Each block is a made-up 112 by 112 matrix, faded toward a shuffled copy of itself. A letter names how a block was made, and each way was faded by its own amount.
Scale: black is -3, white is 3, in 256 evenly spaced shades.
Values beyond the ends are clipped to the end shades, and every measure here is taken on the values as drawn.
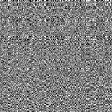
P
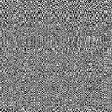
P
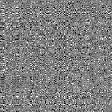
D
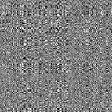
P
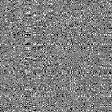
D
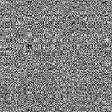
P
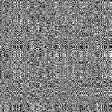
P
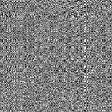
P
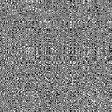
D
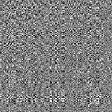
P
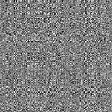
P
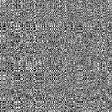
P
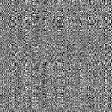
P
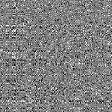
D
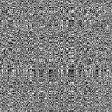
P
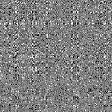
D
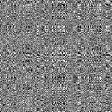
P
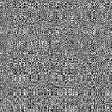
P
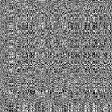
P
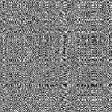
P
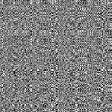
P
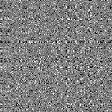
D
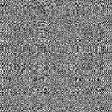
P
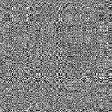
P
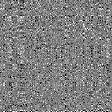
D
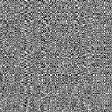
P
